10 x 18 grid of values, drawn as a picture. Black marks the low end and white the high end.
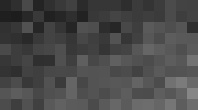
Overall the values sit about 30% of the way up the scale. The halves do not mirror each other. The bottom right is the ninth with the highest average. There is an overall slope up to the bottom right. There are no regular stripes.
